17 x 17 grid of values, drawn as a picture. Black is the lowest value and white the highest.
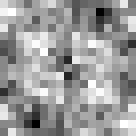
Odd rows or columns: none. Histogram: bell-shaped. Seam: none. Slope: none. Symmetry: a half turn.
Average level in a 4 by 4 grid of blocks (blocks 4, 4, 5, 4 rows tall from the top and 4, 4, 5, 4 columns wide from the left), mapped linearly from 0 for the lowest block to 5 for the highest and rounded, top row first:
5313
3543
3543
3035
